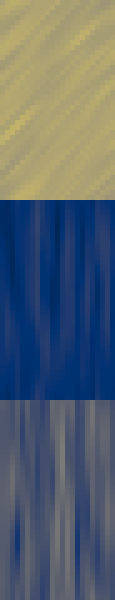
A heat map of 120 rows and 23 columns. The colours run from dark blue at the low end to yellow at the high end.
The table splits into 3 rows of 1 panel. Panel 1,1: high, slanting up to the right, faint in contrast. Panel 2,1: very low, streaked downward, faint in contrast. Panel 3,1: low, streaked downward.
